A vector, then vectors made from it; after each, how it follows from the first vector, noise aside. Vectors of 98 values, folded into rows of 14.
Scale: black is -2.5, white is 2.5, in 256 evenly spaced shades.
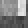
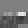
partly zeroed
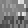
partly zeroed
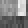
copied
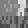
partly zeroed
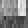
copied
